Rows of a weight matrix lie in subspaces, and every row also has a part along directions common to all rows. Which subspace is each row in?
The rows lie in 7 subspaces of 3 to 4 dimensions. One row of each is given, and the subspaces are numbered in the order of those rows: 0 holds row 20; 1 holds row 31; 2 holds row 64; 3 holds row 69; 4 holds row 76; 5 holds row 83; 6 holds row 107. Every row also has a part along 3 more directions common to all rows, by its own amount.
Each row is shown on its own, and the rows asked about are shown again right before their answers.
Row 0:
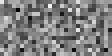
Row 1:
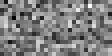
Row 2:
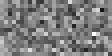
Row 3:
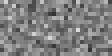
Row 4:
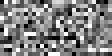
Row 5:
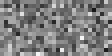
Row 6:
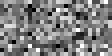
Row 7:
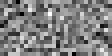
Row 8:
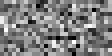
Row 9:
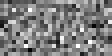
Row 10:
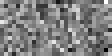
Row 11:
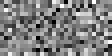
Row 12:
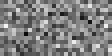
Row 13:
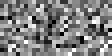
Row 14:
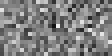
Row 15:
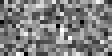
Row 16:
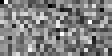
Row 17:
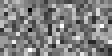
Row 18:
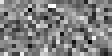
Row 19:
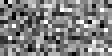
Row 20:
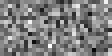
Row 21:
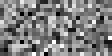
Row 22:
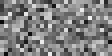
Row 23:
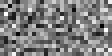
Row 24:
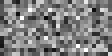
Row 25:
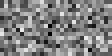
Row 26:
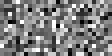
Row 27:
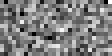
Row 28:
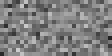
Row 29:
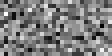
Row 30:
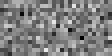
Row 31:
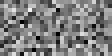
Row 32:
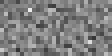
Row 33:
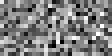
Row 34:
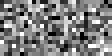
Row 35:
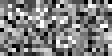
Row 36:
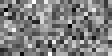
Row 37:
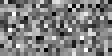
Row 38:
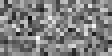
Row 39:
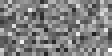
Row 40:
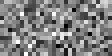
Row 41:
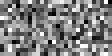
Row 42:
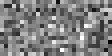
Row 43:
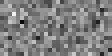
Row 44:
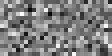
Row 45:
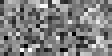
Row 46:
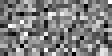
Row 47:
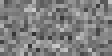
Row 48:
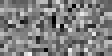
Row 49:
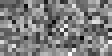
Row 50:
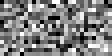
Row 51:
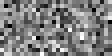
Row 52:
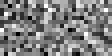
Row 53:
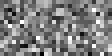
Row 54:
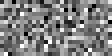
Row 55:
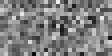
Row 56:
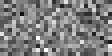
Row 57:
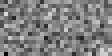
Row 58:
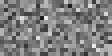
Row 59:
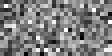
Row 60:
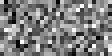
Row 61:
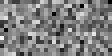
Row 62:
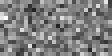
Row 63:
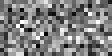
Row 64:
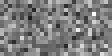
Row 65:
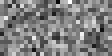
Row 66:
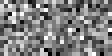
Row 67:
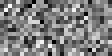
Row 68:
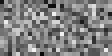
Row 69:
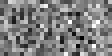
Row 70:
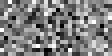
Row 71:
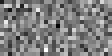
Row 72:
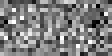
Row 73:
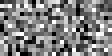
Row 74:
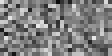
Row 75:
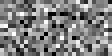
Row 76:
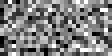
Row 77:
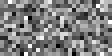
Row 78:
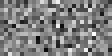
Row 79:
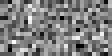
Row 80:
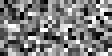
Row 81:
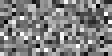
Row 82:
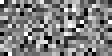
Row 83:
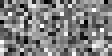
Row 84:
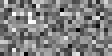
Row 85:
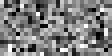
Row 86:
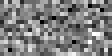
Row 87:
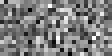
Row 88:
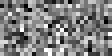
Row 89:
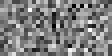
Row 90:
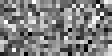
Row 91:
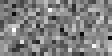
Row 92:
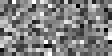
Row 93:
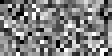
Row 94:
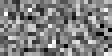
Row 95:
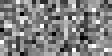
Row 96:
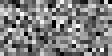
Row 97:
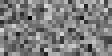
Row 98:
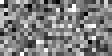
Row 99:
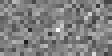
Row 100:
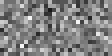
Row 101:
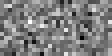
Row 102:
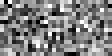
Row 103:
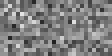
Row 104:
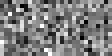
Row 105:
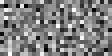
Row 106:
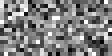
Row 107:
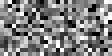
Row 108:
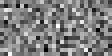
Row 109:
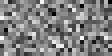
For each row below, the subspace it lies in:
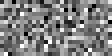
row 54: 6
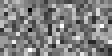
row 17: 3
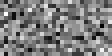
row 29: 4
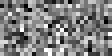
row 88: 5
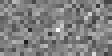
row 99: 3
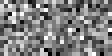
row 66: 5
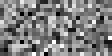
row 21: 1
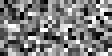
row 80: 3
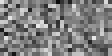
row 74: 0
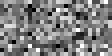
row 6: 2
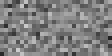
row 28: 4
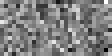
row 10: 0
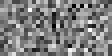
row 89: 1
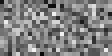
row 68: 0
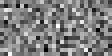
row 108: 6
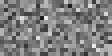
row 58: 3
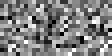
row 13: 5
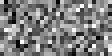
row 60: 1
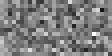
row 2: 4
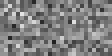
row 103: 6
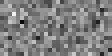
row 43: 1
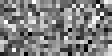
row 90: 3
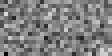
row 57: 4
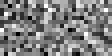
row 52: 5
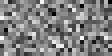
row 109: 2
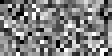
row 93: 6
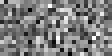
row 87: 0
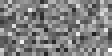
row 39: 6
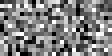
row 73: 5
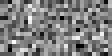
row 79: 2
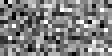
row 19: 0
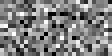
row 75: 4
